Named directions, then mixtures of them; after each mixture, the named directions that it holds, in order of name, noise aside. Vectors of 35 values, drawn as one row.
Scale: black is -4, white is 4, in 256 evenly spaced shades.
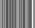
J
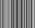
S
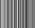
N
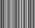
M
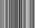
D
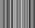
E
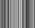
D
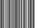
D, M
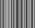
J, S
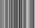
D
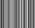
M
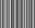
E, S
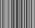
S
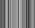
D, M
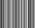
M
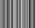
E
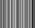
E, J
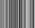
D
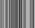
D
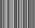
M, N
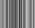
D, J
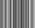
E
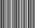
M
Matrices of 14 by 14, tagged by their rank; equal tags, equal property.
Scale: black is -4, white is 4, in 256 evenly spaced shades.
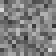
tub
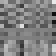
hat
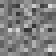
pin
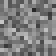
tub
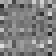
pin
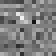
pin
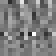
pin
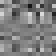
hat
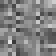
pin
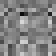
hat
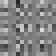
hat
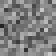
tub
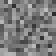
tub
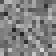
tub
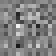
hat
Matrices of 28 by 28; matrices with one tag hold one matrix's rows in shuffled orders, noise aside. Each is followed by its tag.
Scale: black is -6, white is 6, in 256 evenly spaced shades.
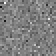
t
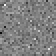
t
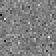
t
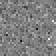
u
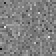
t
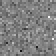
u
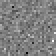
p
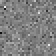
t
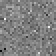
t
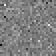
t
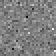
p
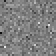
t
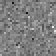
p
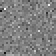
t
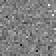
u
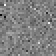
t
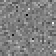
p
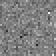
u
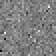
t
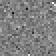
p
